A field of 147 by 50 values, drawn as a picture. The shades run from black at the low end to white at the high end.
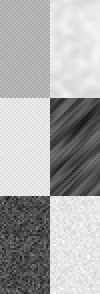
It is made of 3 by 2 panels. Panel 1,1: high, checkered, faint in contrast. Panel 1,2: very high, blotchy, faint in contrast. Panel 2,1: very high, checkered, faint in contrast. Panel 2,2: low, slanting up to the right. Panel 3,1: low, fine-grained. Panel 3,2: very high, fine-grained, faint in contrast.
